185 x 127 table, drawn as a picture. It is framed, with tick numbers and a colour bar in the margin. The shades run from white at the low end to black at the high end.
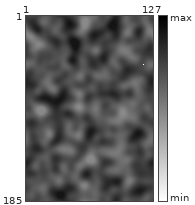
The values follow a bell shape. No row or column stands out. The texture varies smoothly and slowly. The halves do not mirror each other. Overall the values sit about 70% of the way up the scale. No overall slope runs across the table. A single lone cell is far lower than the cells round it.
